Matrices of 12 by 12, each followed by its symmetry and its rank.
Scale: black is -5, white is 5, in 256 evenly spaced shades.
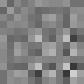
symmetric, rank two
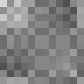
symmetric, rank two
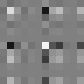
symmetric, rank one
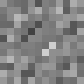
symmetric, full rank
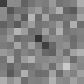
symmetric, full rank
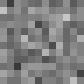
antisymmetric, full rank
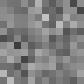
antisymmetric, full rank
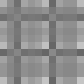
symmetric, rank one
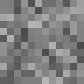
antisymmetric, full rank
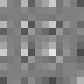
symmetric, rank two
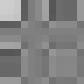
symmetric, rank one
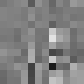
neither, rank two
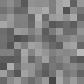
antisymmetric, full rank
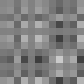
symmetric, rank one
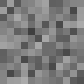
symmetric, full rank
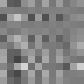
neither, rank two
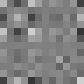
symmetric, rank two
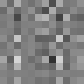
neither, rank two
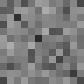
symmetric, full rank
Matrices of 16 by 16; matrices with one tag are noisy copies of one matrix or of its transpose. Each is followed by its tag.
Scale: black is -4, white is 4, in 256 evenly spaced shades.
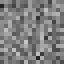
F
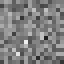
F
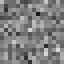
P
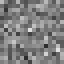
P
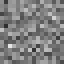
F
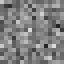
P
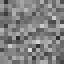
F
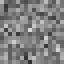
P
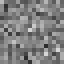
P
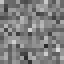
P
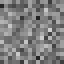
F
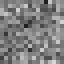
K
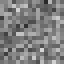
K
